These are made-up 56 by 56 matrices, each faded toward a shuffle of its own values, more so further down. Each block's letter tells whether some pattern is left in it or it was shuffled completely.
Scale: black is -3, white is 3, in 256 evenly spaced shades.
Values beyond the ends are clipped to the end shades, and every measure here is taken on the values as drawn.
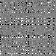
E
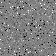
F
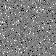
F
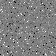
F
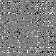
E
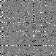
E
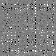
E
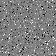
F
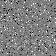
F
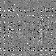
E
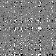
E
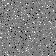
F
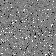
F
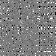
E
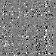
E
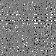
E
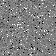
F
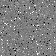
F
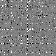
E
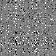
E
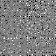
E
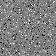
F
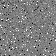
F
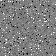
F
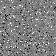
F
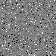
F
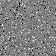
F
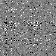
E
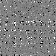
E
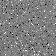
F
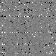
E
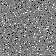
F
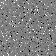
F
